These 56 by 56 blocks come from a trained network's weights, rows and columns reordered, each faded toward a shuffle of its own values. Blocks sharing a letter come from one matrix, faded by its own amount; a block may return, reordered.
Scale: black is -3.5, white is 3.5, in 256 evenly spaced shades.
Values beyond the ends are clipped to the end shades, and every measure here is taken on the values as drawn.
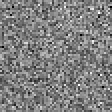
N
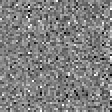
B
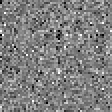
B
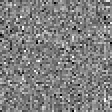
B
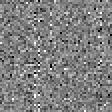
B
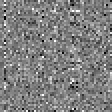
B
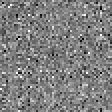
B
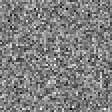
N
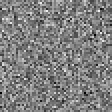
N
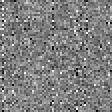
B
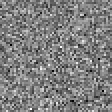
N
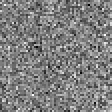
N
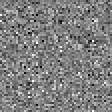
B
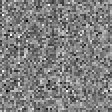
N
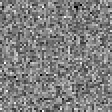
N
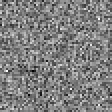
N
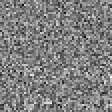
N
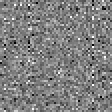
B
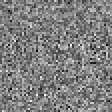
N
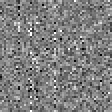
B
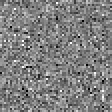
B
